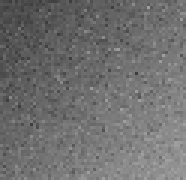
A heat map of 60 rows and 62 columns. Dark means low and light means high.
Ninth with the highest average: bottom right. Ninth with the lowest average: top left. Slope: up to the bottom right. Grain: fine. Mirror symmetry: none.
